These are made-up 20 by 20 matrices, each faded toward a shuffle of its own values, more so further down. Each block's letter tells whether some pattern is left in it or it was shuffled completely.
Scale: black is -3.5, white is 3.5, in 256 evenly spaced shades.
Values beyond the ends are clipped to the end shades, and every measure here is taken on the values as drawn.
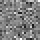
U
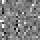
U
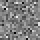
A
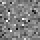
A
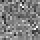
A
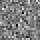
A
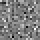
A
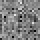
U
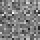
U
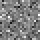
A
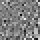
U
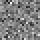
A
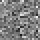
U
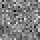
U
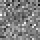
U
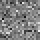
A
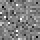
A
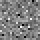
A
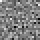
A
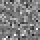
A
